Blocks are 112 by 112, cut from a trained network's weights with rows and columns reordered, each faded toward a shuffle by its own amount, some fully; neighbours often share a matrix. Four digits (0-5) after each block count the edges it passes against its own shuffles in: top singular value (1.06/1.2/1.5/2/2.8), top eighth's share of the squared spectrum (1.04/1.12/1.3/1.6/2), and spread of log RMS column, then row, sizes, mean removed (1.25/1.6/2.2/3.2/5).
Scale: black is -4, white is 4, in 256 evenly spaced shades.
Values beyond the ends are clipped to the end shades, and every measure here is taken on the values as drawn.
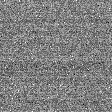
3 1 0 0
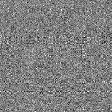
4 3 1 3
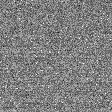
2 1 0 0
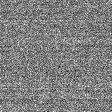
2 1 0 0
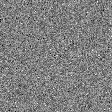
2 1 0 0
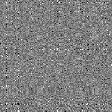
4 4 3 2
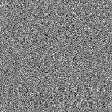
4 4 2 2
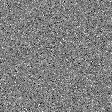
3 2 0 0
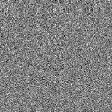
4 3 2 1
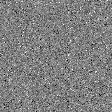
2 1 0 0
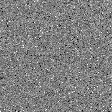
2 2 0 0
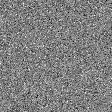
0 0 0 0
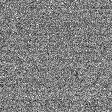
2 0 0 0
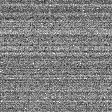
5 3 1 2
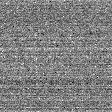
4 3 1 1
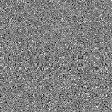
4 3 1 2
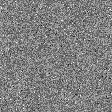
0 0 0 0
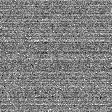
4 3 1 2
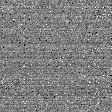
3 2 1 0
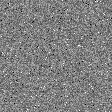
0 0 0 0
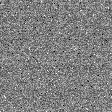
1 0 0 0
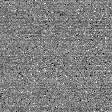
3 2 1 0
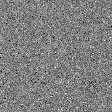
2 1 0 1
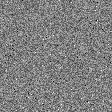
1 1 0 0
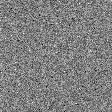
1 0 0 0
